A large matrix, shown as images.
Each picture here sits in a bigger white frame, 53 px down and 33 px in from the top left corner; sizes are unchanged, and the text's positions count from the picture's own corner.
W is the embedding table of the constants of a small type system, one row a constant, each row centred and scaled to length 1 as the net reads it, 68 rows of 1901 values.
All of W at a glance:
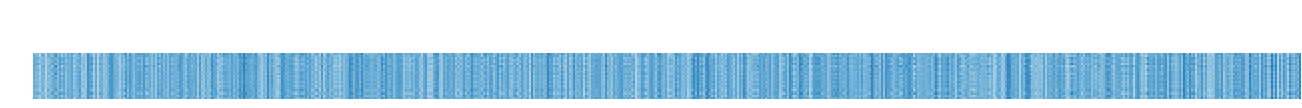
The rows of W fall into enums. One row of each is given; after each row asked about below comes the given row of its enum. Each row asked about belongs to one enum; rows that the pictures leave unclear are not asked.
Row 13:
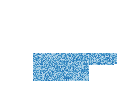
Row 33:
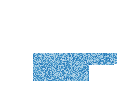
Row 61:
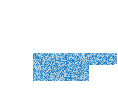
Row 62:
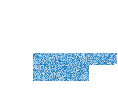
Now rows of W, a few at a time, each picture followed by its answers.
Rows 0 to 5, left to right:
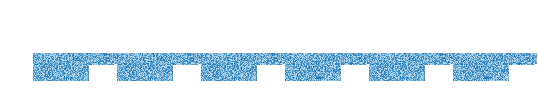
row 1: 33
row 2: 33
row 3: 13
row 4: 33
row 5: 13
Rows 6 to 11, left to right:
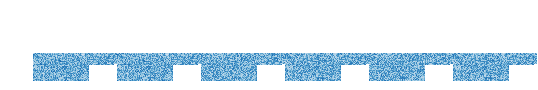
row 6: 62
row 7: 62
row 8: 33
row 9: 61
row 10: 13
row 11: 61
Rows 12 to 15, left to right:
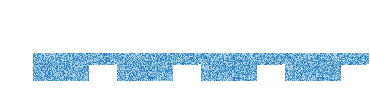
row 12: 33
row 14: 61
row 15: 61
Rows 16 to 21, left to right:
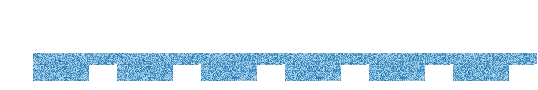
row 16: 62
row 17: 62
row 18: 13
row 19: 13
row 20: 13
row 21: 33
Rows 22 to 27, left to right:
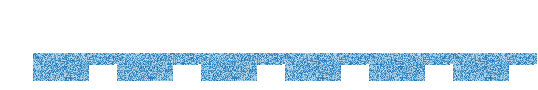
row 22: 61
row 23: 13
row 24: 13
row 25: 61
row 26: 62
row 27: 61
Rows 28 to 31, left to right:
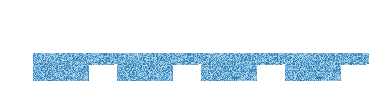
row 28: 33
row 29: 33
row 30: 13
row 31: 13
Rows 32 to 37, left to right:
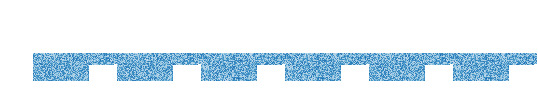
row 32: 33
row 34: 61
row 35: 61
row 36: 33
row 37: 61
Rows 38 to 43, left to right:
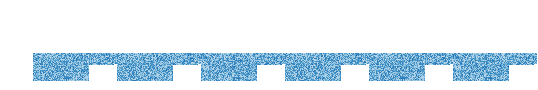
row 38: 13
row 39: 33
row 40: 61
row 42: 13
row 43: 61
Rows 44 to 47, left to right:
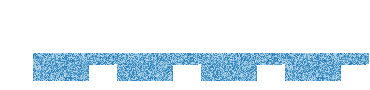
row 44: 61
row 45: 33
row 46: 33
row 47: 61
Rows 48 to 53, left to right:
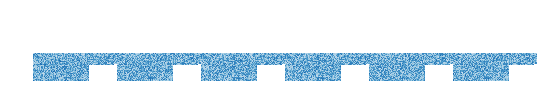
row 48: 62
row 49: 13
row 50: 61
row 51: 61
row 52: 33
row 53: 13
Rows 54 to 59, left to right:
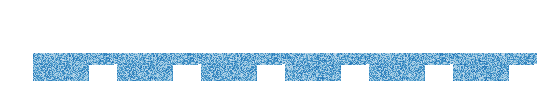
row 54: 33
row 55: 33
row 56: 33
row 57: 61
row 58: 33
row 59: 62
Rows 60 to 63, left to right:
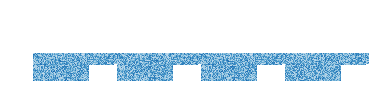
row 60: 62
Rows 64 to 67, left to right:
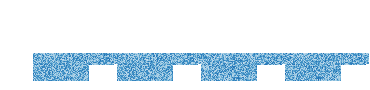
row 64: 33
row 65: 33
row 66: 61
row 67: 13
